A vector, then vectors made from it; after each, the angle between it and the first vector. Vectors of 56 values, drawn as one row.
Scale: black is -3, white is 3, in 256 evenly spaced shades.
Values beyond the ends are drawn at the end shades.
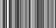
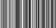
partly aligned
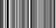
nearly opposite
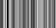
nearly opposite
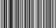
partly aligned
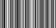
partly aligned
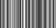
orthogonal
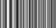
partly aligned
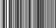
nearly parallel
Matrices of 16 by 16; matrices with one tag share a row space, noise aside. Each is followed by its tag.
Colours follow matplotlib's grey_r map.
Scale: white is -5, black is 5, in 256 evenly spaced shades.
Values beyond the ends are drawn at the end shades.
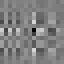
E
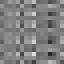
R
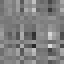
R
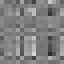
R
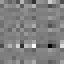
R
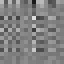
E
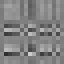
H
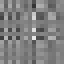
E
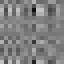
E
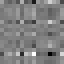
R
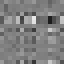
R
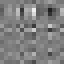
R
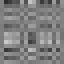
H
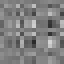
R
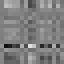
H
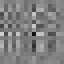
E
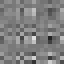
R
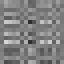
H
